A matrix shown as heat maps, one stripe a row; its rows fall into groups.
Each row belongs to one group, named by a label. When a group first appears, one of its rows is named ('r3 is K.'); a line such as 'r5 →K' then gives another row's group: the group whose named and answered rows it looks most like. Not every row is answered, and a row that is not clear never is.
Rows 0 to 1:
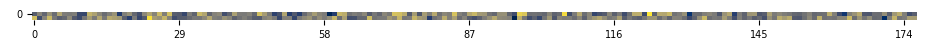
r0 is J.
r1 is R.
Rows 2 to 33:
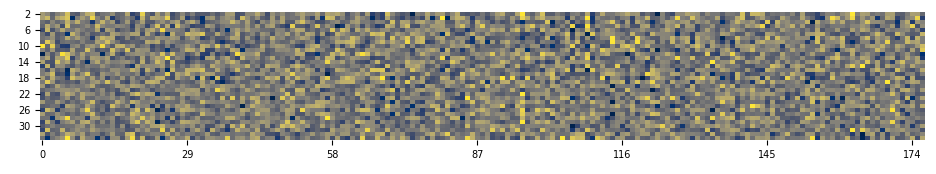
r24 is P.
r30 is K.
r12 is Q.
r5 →J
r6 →Q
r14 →R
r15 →Q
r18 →K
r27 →P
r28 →R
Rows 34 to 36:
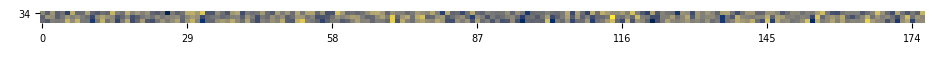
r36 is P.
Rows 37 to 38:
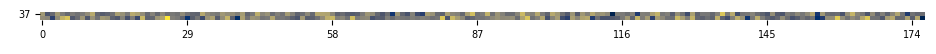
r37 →P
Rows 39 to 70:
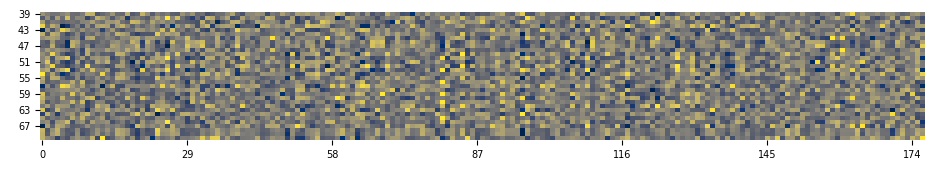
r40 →J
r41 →P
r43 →Q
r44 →R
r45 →K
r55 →R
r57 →Q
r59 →K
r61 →K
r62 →J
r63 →R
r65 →K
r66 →J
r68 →R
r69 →R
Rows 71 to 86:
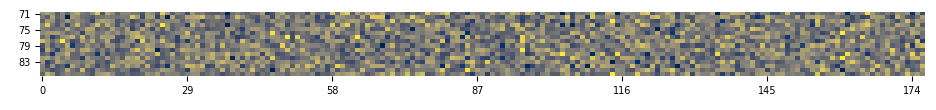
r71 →Q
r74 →Q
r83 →P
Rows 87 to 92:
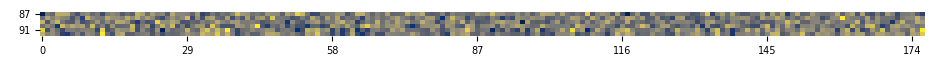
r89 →R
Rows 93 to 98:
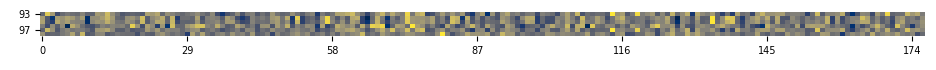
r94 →R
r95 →R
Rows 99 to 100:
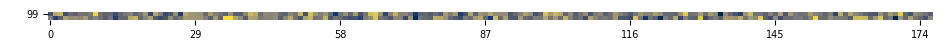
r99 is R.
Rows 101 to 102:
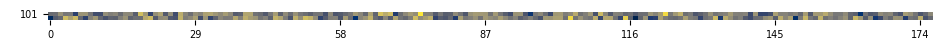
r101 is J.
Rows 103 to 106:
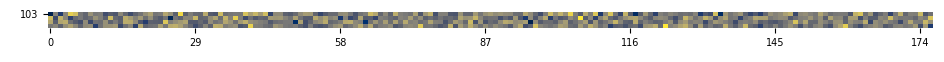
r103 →Q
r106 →J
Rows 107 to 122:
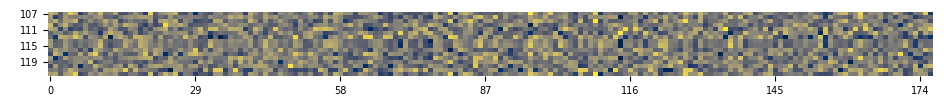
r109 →J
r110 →R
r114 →P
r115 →P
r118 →P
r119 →K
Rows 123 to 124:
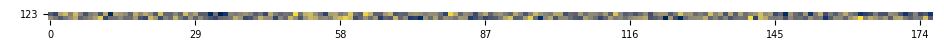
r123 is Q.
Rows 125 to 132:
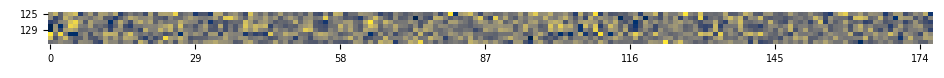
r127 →Q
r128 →Q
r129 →Q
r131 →R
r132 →J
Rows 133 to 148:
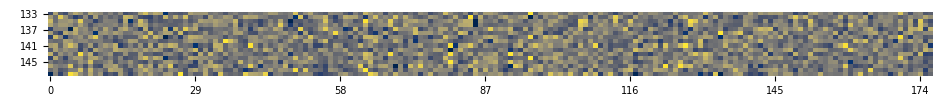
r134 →R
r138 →R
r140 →P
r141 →J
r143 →K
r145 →K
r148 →Q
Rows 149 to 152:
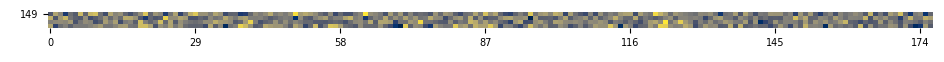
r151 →J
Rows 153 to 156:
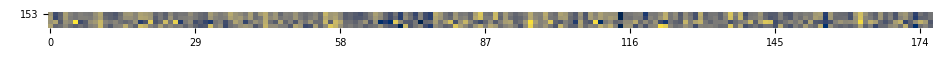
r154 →P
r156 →P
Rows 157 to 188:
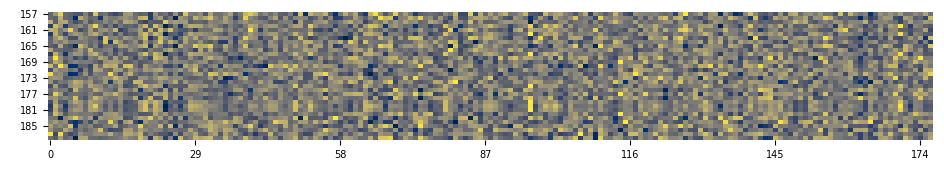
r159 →R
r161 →J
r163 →J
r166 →K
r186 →P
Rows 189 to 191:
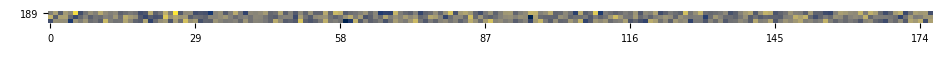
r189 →J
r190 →R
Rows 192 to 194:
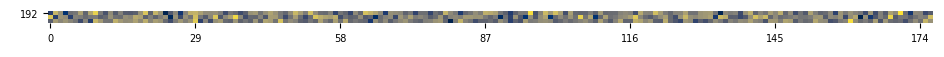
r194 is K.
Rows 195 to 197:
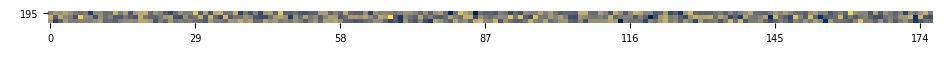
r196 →K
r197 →P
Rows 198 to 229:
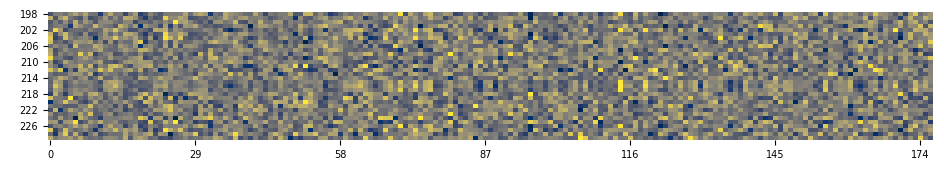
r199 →R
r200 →J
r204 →R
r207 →P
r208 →K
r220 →Q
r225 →J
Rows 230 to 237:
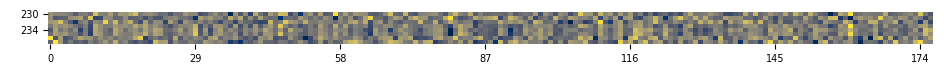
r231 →K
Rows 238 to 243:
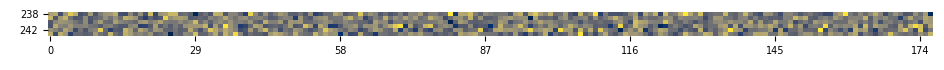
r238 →J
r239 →R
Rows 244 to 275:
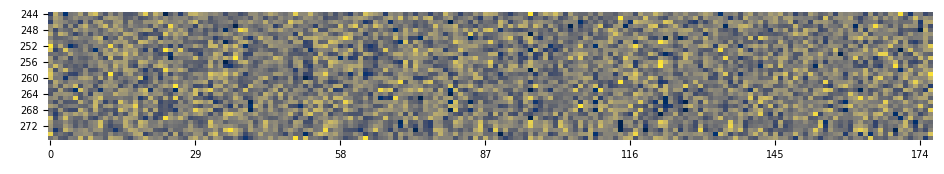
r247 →Q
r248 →P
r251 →P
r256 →P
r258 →R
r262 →J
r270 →R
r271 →P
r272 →P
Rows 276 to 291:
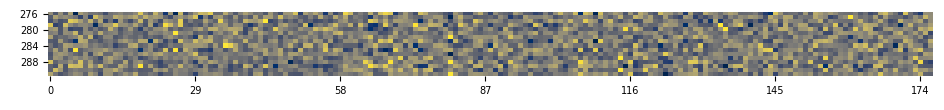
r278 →Q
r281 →J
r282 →K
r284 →P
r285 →J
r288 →K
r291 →K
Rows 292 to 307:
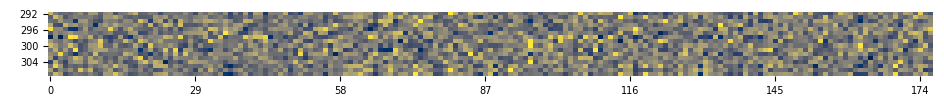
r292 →K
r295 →R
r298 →Q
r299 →P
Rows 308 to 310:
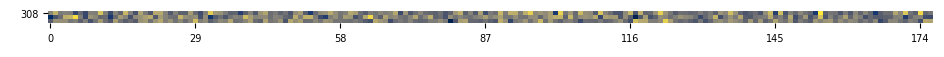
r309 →Q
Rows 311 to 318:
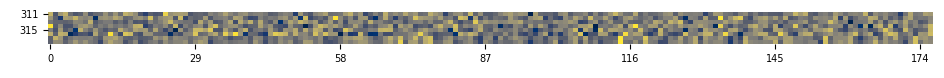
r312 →R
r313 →K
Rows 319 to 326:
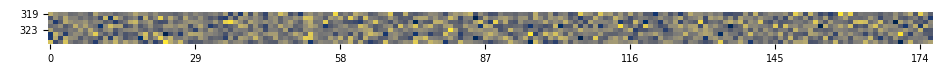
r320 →Q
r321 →P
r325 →Q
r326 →R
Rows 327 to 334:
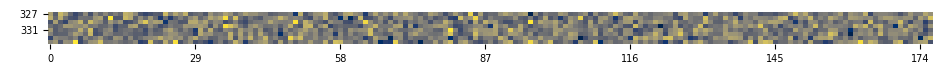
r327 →R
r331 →K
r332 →K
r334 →J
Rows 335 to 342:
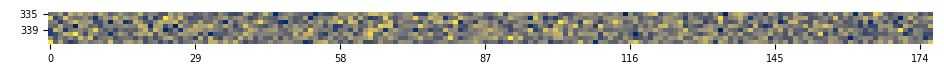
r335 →Q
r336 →R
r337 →Q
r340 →Q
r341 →K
